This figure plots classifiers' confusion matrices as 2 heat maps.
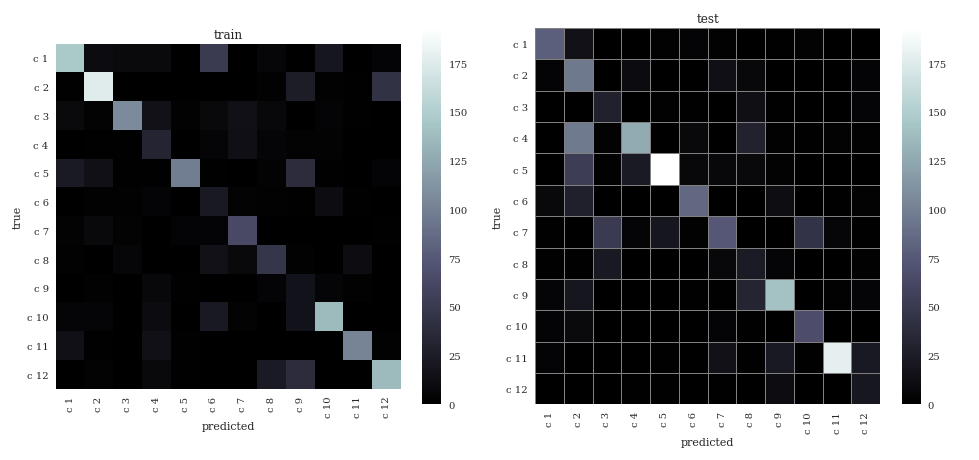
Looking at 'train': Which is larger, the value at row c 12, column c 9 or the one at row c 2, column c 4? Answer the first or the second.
the first
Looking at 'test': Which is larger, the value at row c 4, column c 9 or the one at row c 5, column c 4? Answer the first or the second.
the second
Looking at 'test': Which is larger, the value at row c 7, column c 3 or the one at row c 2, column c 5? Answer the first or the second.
the first
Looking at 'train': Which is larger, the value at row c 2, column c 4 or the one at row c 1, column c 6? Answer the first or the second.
the second
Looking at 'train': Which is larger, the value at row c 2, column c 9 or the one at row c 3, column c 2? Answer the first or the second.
the first
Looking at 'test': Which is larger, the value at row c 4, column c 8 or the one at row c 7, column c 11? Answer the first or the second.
the first
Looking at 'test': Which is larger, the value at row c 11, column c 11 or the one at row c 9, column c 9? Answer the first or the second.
the first
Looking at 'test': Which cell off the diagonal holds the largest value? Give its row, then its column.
c 4, c 2
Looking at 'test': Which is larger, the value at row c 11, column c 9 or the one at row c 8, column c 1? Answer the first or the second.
the first
